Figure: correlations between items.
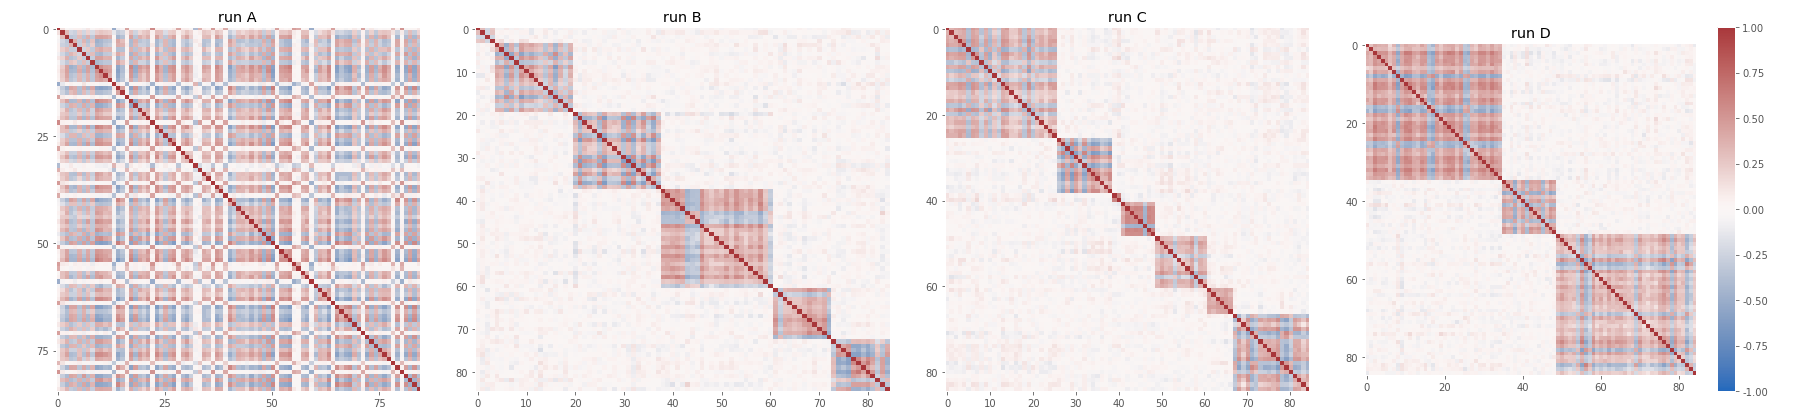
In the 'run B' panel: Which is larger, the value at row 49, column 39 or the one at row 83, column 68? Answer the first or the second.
the first
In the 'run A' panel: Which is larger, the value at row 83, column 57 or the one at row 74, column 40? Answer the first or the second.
the second
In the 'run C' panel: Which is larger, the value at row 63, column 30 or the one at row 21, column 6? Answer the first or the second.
the second
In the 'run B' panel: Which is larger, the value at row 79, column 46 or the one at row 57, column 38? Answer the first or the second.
the second
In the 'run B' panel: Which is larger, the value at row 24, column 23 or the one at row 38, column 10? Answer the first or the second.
the first
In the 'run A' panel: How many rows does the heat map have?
85
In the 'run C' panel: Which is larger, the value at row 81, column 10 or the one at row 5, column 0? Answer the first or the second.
the first
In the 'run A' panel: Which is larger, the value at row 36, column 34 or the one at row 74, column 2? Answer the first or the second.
the first
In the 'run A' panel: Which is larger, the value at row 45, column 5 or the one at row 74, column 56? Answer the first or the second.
the first
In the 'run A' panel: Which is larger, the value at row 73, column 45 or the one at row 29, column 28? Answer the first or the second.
the first
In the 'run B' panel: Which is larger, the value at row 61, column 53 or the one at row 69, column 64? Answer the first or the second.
the second
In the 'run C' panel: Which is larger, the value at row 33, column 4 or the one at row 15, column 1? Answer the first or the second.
the second
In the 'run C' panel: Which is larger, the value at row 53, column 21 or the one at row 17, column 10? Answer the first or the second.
the first
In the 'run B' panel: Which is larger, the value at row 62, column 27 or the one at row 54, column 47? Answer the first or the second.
the second
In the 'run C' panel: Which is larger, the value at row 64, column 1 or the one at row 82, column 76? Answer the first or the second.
the second
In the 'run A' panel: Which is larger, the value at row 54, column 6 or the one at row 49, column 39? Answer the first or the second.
the second
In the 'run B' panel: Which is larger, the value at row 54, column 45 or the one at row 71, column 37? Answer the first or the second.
the second
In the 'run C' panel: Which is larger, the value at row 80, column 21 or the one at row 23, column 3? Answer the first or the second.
the second
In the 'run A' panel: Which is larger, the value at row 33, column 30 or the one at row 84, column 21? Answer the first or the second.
the second
